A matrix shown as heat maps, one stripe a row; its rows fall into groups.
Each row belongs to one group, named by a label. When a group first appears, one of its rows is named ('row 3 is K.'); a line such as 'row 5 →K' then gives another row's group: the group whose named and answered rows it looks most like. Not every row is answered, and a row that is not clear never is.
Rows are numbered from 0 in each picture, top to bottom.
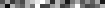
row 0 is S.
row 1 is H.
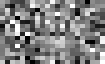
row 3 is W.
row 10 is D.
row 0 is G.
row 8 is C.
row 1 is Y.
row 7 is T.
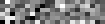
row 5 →T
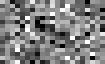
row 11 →C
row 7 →C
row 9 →Y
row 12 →W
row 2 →W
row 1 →G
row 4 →C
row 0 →G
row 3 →G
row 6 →C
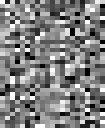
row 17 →G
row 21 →H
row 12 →C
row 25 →W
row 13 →D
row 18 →G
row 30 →D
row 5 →W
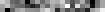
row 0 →D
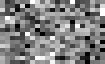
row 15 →G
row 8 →C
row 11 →D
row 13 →G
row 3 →D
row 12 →S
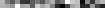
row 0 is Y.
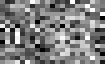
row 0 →Y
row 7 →T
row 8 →W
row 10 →T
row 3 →D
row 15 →C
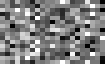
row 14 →C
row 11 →G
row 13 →Y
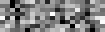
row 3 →G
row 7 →D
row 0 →G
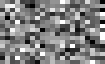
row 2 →T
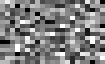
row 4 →Y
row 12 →C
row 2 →D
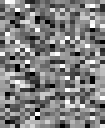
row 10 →T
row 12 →C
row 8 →S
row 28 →H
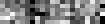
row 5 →W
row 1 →W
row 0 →H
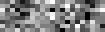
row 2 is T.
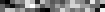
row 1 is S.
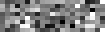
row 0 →D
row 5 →C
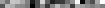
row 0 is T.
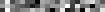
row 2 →S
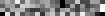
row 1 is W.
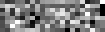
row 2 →T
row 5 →T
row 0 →D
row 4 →C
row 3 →W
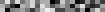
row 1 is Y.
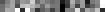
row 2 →C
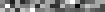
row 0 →Y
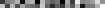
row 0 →C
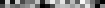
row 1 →S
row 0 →T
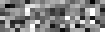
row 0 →D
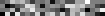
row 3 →T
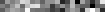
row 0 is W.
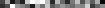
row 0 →S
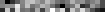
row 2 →T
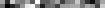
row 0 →H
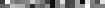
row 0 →S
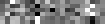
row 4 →H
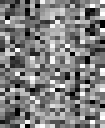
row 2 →D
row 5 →S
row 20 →G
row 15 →G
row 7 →D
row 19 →Y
